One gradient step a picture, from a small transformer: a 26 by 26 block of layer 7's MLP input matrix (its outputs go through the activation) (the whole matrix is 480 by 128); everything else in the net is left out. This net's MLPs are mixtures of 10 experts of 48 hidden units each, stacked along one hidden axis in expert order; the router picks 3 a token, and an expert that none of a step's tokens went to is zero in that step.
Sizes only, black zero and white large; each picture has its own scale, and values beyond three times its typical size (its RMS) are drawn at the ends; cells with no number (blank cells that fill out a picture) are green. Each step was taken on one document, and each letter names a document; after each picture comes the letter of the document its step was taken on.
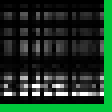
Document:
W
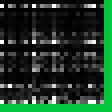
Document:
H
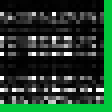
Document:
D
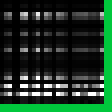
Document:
W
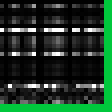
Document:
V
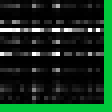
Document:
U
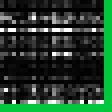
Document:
D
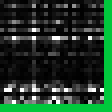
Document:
V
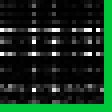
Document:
V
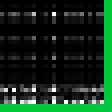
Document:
D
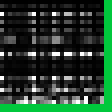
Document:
D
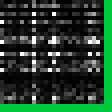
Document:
H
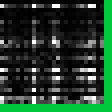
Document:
H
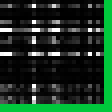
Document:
U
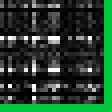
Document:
H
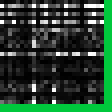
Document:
V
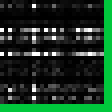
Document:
U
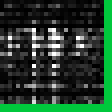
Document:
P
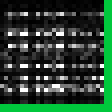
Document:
W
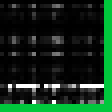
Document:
V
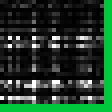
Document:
P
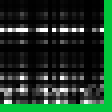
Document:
W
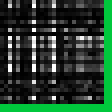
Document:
P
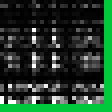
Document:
P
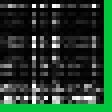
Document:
H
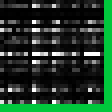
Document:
U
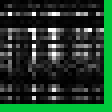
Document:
P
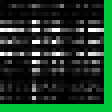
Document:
U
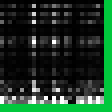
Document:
H
